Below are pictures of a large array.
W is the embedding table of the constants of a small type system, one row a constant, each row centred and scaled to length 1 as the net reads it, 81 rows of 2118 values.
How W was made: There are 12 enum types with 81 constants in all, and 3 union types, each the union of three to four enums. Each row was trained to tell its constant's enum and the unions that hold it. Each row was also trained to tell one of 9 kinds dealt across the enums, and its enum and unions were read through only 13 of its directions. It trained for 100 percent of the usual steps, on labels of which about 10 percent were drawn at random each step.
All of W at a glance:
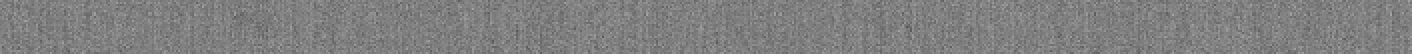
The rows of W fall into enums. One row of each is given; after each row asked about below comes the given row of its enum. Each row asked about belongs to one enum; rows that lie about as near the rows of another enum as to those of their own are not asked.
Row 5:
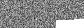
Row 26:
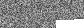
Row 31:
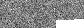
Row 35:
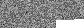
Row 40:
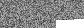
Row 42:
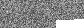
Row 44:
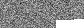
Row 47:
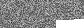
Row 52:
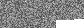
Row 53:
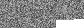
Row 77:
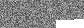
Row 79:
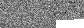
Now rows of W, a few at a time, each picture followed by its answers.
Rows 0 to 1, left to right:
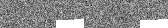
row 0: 47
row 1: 52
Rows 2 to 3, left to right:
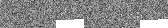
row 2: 26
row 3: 53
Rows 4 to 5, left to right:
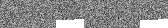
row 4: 35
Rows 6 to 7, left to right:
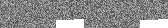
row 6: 35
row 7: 52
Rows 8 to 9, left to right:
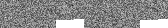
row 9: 40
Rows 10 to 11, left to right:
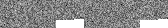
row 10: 5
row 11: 35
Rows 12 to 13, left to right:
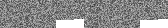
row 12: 79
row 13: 47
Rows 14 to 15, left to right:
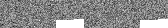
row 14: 79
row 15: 42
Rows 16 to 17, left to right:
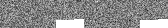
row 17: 44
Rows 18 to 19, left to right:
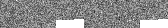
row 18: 35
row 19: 52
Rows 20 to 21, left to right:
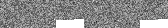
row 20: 47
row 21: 44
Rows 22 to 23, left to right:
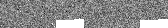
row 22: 52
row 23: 35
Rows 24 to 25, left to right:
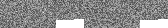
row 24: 53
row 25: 42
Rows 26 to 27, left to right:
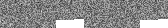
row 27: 77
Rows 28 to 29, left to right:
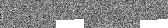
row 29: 42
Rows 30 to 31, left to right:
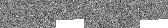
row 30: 77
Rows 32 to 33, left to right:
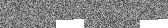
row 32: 79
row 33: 40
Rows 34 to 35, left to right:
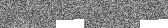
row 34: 42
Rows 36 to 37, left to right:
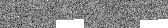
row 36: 53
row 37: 26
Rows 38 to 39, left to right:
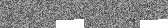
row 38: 42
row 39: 26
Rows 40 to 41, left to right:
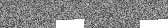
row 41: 44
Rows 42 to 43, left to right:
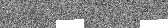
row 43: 40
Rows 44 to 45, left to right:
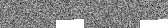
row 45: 52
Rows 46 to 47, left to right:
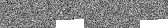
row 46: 44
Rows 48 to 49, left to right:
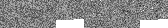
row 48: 53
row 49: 77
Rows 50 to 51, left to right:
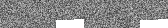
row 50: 44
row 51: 44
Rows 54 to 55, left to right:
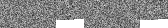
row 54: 40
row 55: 44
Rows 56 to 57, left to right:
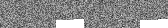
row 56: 26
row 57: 40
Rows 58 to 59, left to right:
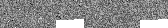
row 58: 31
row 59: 52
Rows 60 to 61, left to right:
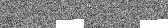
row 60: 42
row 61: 79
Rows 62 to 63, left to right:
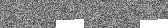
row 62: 5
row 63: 79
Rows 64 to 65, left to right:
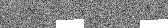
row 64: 53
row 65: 5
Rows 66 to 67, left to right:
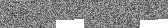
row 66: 35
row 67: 5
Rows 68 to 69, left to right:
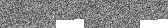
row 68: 42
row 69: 79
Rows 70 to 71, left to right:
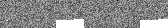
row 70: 79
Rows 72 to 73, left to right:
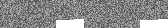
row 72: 40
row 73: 26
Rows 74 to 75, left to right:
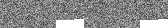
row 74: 5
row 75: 26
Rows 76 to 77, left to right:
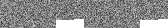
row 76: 35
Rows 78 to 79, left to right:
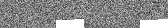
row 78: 26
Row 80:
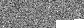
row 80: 52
